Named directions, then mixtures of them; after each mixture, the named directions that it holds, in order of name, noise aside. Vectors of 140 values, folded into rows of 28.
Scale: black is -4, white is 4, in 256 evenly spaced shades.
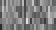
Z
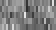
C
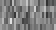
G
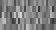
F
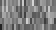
Z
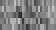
C, F, Z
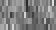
C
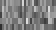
Z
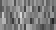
F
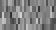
F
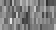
G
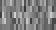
F, Z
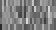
Z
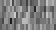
G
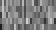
Z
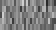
F, G, Z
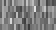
G, Z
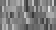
C, Z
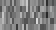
F, G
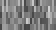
C, Z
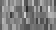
C, Z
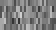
F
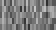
F, G, Z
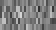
F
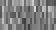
C, G, Z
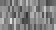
G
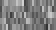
C, F, Z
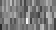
G, Z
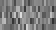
F
